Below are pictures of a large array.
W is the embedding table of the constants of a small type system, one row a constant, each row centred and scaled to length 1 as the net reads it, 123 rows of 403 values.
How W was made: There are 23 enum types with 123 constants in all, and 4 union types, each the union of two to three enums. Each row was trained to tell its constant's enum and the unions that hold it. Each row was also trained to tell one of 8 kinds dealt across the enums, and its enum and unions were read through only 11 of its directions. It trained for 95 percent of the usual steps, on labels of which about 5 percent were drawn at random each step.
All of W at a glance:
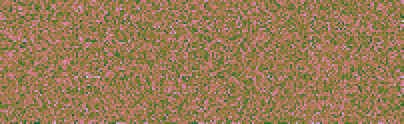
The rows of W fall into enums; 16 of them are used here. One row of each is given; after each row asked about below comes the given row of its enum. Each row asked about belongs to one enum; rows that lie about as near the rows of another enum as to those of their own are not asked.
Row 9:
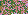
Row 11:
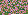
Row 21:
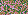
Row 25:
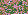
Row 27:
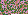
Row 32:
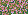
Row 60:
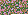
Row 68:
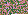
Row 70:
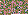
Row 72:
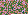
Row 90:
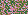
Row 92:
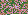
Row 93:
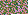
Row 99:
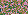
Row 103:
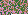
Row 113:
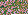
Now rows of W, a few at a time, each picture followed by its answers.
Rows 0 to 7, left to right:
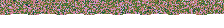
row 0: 72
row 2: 60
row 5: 25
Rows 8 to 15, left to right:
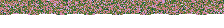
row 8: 21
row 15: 93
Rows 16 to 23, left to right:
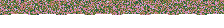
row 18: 99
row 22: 60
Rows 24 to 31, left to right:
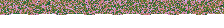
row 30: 99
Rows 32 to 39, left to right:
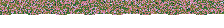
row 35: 72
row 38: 32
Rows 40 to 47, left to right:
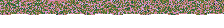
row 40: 11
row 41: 92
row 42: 25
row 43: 27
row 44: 93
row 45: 21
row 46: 27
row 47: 21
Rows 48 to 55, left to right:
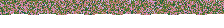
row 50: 92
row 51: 72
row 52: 99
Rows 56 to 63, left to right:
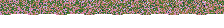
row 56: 93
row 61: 93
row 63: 60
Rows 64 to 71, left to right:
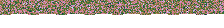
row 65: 27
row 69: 68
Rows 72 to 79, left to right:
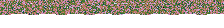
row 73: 21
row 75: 25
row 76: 21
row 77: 21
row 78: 93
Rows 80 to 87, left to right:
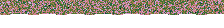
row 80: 60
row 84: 27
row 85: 99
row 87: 32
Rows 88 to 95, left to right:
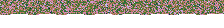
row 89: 72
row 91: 60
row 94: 27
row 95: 21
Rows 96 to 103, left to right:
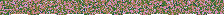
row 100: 72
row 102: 72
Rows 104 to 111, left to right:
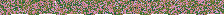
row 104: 93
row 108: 60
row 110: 99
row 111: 25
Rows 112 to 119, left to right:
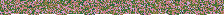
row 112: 27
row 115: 72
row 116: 99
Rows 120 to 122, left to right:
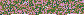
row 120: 60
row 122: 27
